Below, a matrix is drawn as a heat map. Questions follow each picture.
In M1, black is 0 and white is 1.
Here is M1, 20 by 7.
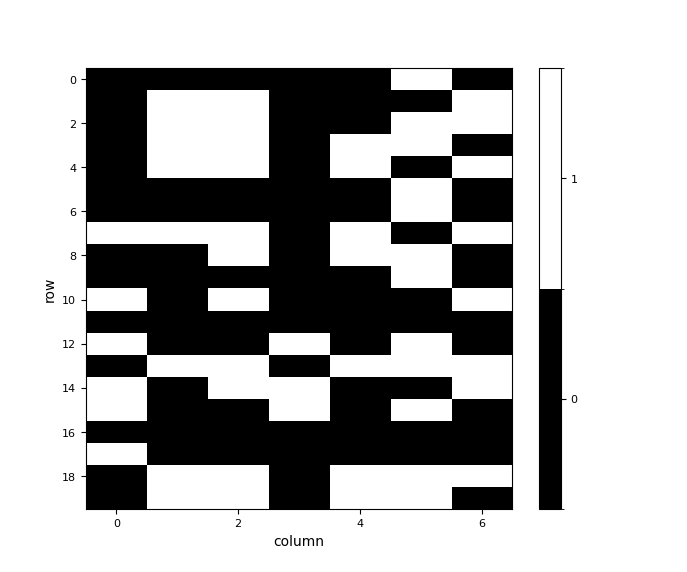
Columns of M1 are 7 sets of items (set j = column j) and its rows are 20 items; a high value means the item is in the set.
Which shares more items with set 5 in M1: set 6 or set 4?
set 4
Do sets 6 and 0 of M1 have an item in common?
yes
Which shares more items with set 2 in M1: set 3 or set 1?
set 1
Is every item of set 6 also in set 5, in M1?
no
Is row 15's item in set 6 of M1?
no
